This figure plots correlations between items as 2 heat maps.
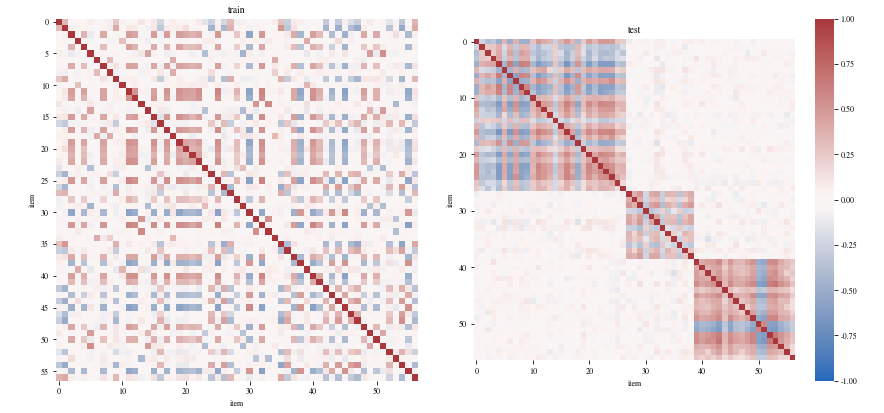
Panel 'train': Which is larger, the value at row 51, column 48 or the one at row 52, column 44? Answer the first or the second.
the second
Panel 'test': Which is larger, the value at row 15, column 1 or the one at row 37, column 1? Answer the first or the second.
the second
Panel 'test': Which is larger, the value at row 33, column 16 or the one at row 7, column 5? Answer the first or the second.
the second
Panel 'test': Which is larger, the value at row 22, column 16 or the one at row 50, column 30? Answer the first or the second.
the first
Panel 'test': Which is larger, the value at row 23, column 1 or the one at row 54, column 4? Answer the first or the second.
the second
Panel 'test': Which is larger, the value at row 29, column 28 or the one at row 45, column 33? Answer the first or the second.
the first
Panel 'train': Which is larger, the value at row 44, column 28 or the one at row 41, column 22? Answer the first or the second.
the second
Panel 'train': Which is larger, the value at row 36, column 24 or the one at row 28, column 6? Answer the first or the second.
the first
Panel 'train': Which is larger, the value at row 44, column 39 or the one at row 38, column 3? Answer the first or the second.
the first
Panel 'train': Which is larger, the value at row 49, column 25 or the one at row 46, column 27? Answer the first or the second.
the first
